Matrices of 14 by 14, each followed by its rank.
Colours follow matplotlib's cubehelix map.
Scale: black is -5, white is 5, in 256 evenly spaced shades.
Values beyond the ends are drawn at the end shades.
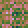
three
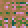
three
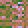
three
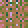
two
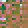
two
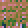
three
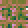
three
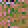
three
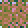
three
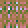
two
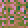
three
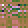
two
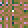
two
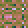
two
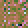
three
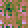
three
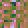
two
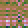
two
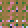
two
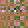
two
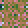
three
